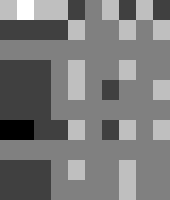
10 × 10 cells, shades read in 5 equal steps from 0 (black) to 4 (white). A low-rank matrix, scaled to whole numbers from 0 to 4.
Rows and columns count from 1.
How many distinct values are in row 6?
2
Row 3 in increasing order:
2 2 2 2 2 2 2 2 2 2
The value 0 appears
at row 7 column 1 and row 7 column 2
